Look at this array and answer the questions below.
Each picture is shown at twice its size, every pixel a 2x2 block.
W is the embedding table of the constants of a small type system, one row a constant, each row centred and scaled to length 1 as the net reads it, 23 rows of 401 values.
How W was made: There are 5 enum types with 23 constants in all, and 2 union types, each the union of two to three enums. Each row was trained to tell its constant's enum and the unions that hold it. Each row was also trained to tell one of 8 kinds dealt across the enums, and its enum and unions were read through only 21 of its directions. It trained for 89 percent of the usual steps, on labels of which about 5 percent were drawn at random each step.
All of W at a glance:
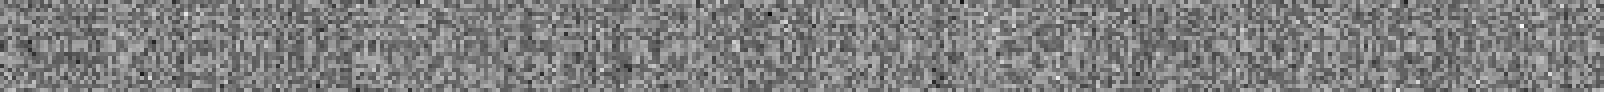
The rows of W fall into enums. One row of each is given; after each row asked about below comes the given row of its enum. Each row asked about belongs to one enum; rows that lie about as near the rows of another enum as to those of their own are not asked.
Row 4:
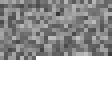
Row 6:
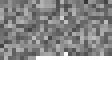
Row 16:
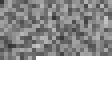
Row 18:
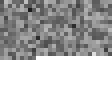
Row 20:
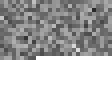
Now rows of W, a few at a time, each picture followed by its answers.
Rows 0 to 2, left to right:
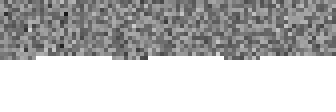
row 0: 18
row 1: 18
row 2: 16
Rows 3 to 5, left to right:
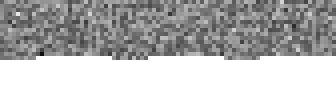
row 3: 20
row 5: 20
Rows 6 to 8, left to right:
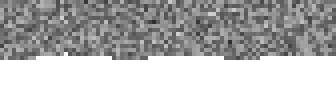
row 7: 16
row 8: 16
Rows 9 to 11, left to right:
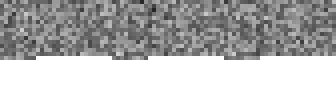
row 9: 4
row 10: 6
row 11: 6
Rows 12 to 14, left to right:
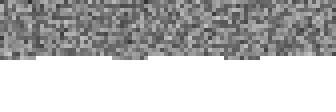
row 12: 6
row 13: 18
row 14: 4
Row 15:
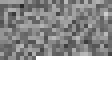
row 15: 4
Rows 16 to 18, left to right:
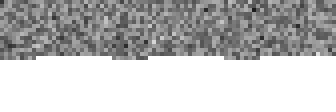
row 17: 4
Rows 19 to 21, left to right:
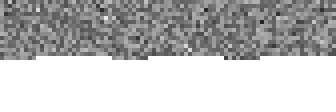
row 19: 18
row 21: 4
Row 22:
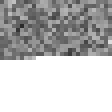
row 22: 6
